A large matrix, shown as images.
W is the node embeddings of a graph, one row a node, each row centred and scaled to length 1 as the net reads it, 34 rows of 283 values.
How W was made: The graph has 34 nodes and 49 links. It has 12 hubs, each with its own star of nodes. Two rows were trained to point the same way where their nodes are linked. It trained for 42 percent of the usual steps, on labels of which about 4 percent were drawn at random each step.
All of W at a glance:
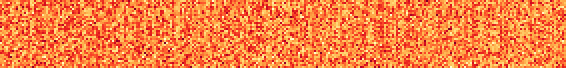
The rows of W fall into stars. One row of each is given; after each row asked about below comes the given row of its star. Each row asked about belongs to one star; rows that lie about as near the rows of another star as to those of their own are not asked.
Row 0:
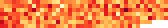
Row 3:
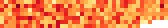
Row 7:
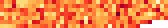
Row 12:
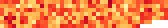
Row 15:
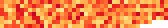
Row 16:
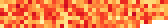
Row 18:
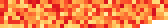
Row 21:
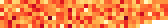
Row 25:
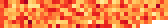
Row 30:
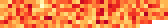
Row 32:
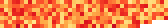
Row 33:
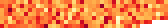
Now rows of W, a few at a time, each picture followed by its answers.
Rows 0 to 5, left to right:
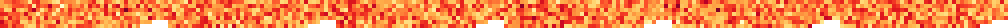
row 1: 21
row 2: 0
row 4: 18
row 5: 7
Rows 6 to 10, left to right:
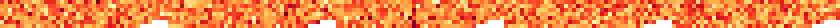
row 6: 7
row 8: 33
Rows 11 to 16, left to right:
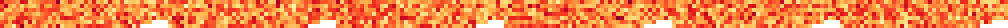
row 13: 3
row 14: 12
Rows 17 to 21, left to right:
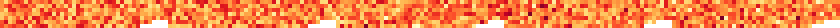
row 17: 33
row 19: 15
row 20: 3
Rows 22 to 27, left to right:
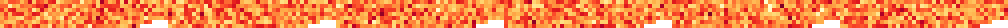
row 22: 32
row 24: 16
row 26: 0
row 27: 12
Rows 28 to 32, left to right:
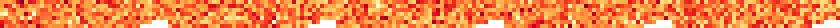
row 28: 33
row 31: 21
